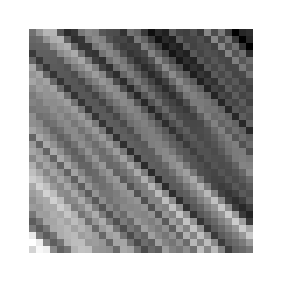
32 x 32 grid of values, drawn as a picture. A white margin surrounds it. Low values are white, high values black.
The values follow a bell shape. The bottom left is the ninth with the lowest average. No row or column stands out. The middle right is the smoothest part. Streaks slant down to the right. There is an overall slope up to the top right. The halves do not mirror each other.
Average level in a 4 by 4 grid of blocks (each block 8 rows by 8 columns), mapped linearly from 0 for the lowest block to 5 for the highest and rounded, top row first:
3 4 5 5 / 2 3 4 4 / 1 2 3 4 / 0 2 2 2
